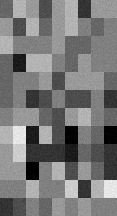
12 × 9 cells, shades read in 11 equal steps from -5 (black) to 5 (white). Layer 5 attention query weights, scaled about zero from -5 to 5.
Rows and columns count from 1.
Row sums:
2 2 1 -1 0 -13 1 -9 -15 -6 8 -4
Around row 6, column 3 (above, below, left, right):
0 1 0 -2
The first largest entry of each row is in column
2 3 1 3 4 2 7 2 2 5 9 5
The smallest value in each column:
-3 -4 -5 -3 -3 -5 -3 -2 -5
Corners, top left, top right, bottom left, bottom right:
-1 1 -3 0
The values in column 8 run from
-2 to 2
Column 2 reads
2 -2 0 -4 0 0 1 4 3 1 0 -2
